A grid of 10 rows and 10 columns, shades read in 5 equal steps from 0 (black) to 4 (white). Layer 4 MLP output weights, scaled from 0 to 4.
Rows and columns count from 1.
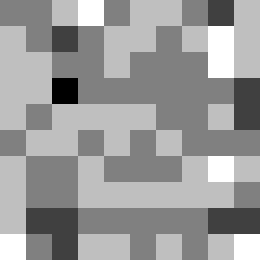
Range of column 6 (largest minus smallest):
1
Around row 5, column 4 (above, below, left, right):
2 2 3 3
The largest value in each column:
4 3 3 4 3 3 3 3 4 4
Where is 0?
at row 4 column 3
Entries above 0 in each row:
10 10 10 9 10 10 10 10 10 10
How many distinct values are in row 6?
2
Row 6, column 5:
3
